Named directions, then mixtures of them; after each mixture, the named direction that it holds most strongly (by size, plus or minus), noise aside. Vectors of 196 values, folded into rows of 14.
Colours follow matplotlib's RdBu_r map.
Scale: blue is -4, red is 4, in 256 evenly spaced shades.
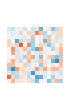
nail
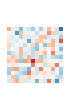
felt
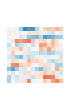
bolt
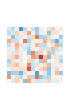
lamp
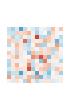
lamp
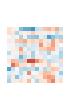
bolt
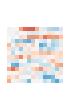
bolt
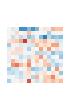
bolt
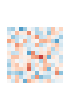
lamp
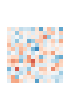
felt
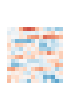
bolt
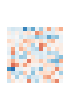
bolt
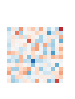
felt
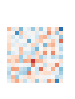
felt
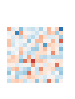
felt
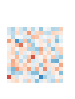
nail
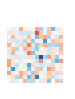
lamp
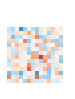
lamp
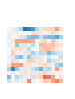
bolt
